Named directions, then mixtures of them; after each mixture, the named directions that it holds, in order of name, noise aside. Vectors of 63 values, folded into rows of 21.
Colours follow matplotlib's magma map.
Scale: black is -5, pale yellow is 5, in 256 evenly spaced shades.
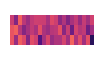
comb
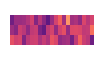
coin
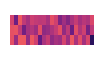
comb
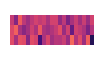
comb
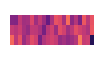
coin, comb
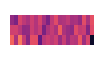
coin, comb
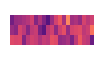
coin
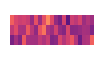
coin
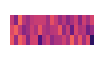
comb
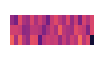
coin, comb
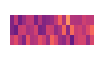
coin, comb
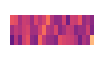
coin, comb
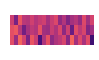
comb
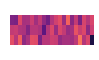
coin, comb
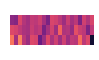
coin, comb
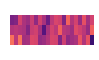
coin, comb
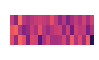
comb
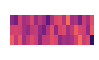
coin, comb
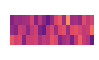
coin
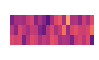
coin
